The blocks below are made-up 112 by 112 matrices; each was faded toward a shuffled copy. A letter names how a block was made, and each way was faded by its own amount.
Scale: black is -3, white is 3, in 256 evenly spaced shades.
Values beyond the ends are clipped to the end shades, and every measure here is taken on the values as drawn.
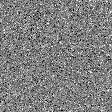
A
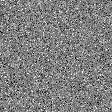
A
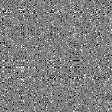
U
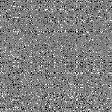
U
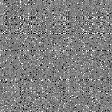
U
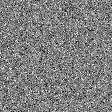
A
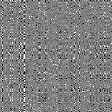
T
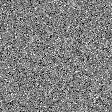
A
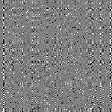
T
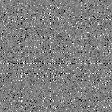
U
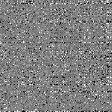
U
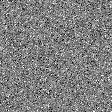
A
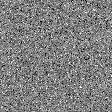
A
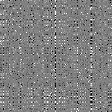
T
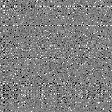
U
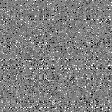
U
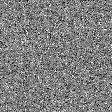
A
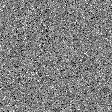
A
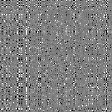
T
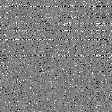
U
